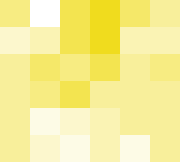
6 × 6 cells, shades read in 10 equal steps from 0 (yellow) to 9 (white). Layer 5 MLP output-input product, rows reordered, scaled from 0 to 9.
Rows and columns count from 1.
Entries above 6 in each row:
1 1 0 0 2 3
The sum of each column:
31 37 25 19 32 30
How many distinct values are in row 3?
4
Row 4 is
5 4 2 5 5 5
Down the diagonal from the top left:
4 6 4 5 5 5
